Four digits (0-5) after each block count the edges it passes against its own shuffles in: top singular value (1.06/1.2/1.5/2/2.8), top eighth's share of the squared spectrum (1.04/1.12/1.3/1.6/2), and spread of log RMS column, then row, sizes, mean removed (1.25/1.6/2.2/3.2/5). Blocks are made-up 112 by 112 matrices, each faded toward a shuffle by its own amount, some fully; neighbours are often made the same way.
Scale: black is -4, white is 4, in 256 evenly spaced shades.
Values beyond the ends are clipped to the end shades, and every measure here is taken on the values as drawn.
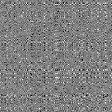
5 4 3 3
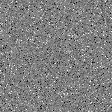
2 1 0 0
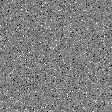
2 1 0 0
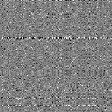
5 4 3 3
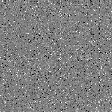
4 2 1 1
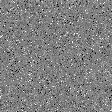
2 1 0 0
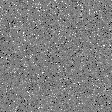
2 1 0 0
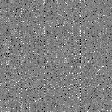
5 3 2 2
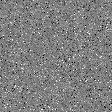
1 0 0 0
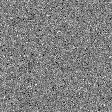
2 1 0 0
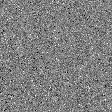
1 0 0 0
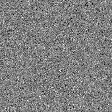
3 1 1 0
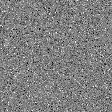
1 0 0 0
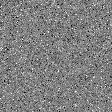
2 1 0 0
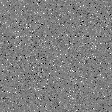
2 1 0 1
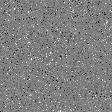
0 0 0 0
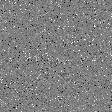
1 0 0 0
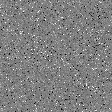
0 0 0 0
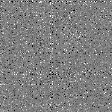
2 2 2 2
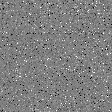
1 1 0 0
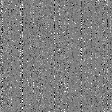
3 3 3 0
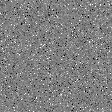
0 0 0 0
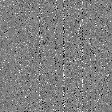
2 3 3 0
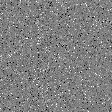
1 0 1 0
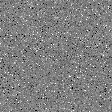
2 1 0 0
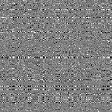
5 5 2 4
